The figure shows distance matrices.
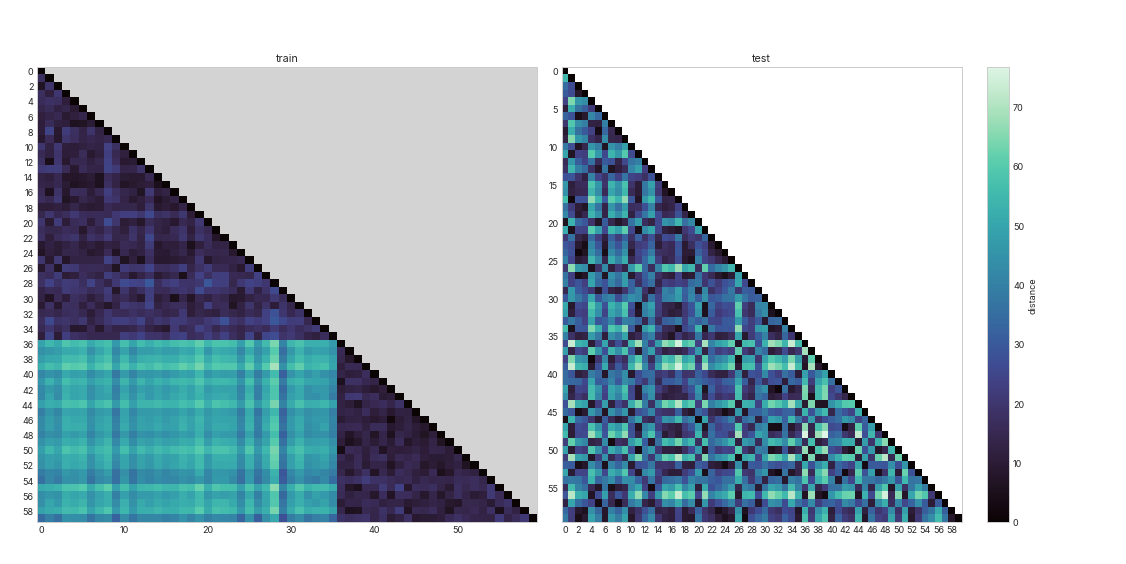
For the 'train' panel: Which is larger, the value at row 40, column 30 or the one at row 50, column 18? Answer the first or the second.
the second
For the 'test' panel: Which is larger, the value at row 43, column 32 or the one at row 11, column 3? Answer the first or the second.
the second
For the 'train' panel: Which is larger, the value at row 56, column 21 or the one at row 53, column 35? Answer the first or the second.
the first
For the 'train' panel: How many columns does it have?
60
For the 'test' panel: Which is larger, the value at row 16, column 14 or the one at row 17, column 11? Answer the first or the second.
the first
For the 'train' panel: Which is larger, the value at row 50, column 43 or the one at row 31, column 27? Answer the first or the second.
the second
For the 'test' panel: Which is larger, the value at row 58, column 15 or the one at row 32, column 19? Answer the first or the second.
the second
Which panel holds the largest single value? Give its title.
test
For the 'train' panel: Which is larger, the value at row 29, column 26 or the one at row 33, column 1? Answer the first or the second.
the second
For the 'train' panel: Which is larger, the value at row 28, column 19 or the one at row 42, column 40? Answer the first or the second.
the first
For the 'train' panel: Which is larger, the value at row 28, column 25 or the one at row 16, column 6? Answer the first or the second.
the first
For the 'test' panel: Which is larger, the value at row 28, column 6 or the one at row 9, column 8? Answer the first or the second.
the first
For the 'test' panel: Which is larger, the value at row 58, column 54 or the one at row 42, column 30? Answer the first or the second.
the second
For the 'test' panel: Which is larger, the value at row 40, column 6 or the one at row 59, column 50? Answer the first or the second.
the second
